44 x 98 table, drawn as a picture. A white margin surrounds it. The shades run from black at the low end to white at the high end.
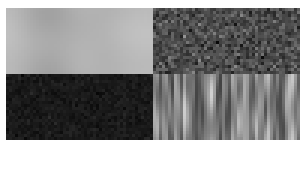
The table splits into 2 rows of 2 panels. Panel 1,1: high, smooth, faint in contrast. Panel 1,2: low, fine-grained. Panel 2,1: very low, fine-grained, faint in contrast. Panel 2,2: middling, streaked downward, strong in contrast.
